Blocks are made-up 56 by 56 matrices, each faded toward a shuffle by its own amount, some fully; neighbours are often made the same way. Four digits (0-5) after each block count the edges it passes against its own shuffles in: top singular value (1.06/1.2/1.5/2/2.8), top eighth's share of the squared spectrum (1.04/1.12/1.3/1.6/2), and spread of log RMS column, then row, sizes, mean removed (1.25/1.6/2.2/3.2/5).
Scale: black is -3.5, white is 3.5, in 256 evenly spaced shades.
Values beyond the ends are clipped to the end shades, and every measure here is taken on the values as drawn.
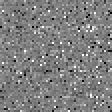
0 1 0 1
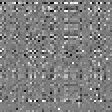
4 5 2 3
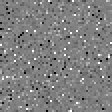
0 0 0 0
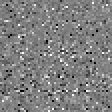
3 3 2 1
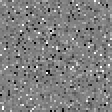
0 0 0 0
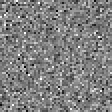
2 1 0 0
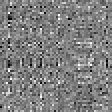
4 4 3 2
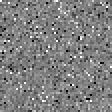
0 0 0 0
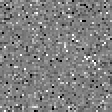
2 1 0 0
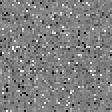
2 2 0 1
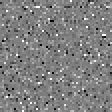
1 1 0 0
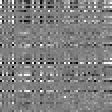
5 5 3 4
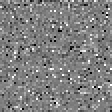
2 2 0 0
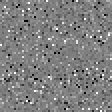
2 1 0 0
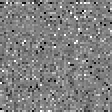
3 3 0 1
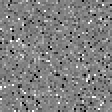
0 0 0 0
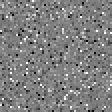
0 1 0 0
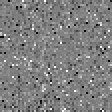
1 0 0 0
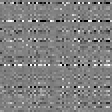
5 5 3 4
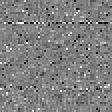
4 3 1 1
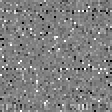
3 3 0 1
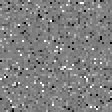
2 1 0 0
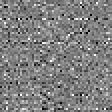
4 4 1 3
